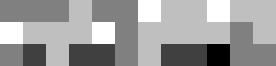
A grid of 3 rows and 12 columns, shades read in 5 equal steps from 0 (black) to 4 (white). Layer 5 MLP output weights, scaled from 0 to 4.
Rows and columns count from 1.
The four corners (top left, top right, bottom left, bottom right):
2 3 2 2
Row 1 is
2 2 2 3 2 2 4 3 3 4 3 3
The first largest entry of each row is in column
7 1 3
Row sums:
33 36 19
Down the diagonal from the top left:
2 3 3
